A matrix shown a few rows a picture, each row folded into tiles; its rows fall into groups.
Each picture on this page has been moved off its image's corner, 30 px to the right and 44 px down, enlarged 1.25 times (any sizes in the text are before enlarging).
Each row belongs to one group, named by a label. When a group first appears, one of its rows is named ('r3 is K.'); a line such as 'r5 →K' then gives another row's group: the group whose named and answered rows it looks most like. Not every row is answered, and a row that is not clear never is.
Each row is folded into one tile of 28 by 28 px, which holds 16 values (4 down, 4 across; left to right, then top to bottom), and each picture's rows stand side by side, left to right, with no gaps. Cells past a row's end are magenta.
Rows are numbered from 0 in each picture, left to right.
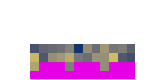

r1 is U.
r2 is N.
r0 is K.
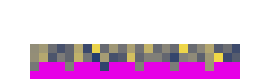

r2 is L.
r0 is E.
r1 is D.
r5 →N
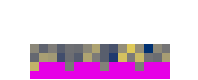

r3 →U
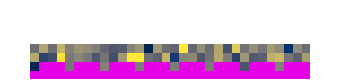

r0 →L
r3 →U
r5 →D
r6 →L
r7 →U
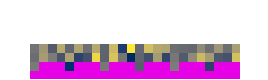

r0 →D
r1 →L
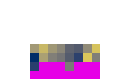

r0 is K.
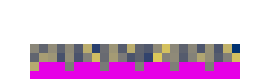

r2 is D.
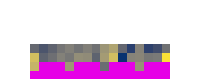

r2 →E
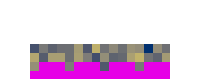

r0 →K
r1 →D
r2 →L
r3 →U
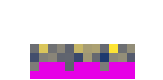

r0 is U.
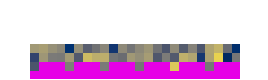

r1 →K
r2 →U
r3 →E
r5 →E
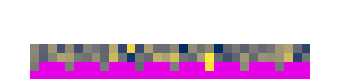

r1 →U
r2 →D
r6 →K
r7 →E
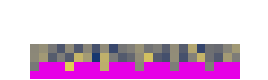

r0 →E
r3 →N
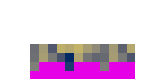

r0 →D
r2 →D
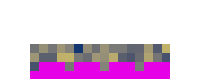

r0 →L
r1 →U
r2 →N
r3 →D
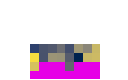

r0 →K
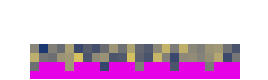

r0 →U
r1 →N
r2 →L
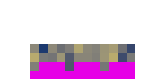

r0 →U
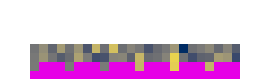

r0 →D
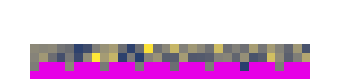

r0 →N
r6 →L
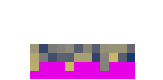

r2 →N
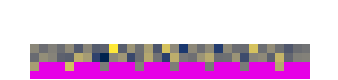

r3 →D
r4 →U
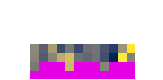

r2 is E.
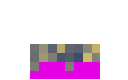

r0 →D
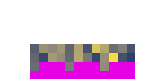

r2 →N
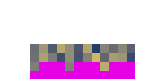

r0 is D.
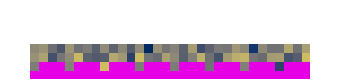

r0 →E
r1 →N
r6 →U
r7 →L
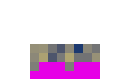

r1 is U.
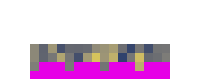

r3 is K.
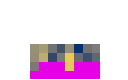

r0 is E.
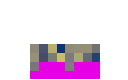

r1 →N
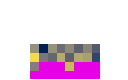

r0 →U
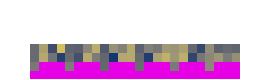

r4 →E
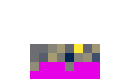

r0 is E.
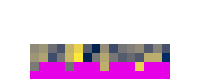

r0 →E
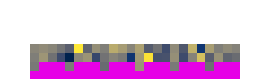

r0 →N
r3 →N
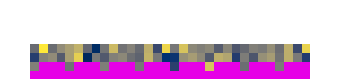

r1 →E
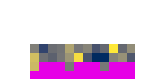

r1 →N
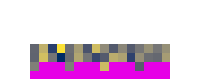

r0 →D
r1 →D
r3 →L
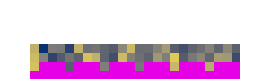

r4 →K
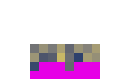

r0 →L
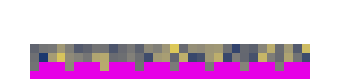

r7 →D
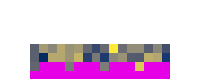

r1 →E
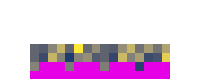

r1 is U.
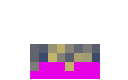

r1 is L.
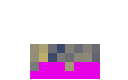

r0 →E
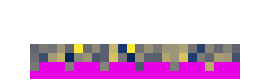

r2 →D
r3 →L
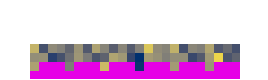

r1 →D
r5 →N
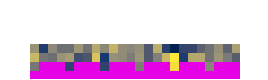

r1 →L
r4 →K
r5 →D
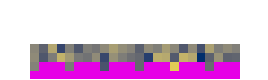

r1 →U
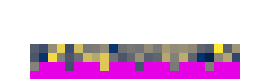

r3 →L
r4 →N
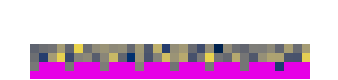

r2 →N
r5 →U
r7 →L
